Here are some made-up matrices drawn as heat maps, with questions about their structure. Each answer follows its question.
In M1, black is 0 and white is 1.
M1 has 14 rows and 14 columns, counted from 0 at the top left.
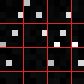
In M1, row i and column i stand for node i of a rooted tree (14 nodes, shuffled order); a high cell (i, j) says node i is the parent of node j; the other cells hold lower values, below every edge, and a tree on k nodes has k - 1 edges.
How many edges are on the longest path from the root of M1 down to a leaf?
3
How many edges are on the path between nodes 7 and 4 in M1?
2
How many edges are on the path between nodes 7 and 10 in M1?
2
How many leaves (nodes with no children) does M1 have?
9
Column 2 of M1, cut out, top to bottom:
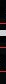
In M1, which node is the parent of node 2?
5
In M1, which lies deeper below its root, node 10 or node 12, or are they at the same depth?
node 12
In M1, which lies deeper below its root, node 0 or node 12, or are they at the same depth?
the same depth
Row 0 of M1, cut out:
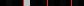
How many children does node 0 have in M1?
1
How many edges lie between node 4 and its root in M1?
3
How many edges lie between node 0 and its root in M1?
2
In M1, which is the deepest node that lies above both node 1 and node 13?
10
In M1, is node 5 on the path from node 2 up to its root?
yes
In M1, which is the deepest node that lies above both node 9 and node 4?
7
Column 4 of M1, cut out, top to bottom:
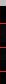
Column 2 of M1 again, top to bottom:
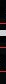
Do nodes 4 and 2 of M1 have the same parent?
no
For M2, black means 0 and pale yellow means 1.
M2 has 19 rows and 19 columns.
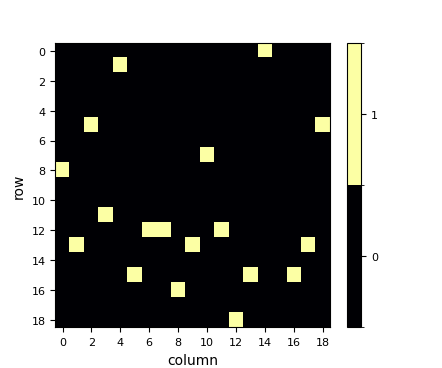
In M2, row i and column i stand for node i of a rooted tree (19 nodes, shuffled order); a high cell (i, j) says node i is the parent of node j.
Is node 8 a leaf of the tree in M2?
no
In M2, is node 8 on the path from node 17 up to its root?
no
